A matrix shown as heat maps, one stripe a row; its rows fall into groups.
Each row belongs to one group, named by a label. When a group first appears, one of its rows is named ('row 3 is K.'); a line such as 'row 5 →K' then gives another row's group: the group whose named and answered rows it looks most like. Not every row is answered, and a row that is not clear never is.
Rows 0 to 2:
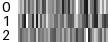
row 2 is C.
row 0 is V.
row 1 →V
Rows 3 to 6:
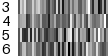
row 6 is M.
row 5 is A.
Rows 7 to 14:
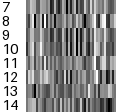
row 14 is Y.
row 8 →C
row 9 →M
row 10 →M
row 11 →C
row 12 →M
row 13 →A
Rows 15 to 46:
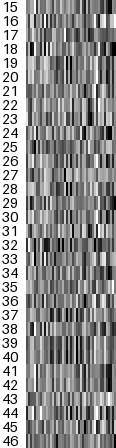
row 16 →C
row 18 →V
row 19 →M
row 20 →M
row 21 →C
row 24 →Y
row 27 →A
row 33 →C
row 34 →Y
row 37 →M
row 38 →V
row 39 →M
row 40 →M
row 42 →Y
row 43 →A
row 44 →M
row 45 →C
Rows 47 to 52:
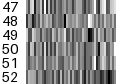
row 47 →C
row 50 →C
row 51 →C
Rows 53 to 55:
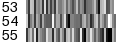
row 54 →A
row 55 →Y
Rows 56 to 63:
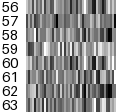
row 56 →V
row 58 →Y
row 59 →A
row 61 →C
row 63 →C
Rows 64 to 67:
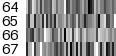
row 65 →C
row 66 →A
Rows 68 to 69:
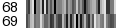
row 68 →C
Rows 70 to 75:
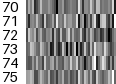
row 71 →C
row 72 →Y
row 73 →M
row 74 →C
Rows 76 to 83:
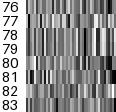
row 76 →Y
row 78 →C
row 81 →V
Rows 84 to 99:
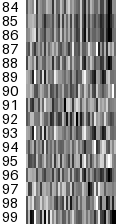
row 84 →Y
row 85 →Y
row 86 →Y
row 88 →Y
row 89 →V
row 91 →A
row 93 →V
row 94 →C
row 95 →A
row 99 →V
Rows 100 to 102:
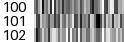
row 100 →C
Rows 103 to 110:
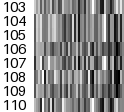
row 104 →M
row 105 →M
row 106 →Y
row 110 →V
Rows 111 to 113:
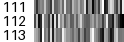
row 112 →V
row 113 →V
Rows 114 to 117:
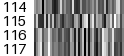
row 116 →M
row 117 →M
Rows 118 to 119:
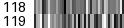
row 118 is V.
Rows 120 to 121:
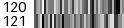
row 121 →C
